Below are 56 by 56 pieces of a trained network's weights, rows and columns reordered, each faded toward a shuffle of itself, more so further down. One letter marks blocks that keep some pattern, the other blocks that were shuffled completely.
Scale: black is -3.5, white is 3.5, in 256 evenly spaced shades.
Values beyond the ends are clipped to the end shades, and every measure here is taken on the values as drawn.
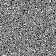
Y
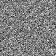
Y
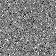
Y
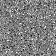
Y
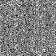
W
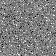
Y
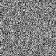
W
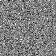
Y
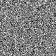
Y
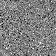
Y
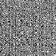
W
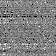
W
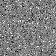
Y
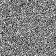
Y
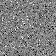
Y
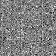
W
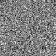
W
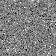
Y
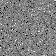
Y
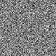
W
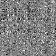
W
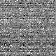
W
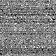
W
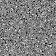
Y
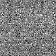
W
